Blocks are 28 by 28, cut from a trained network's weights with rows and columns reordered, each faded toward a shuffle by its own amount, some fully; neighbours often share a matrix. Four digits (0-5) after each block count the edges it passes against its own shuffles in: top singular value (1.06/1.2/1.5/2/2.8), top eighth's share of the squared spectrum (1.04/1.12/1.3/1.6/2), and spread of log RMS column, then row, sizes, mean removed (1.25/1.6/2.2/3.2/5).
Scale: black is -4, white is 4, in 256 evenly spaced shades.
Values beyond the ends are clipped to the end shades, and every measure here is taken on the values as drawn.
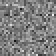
2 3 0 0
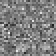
3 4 0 1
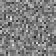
0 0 0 0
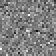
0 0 0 0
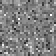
0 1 0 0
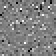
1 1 0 0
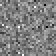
1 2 0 0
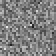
0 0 0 0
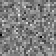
1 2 0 0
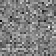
1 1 0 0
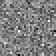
0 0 0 0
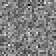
1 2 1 0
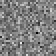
0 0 0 0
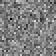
0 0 0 0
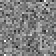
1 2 0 0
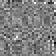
3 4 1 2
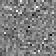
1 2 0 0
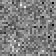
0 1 0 0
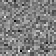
0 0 0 1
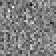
3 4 1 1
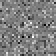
2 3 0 2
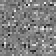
2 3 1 1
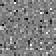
2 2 0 1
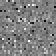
0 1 0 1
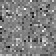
2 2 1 1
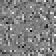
1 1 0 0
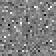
1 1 0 0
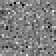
2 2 0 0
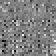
3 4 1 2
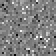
1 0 0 0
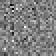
3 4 1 1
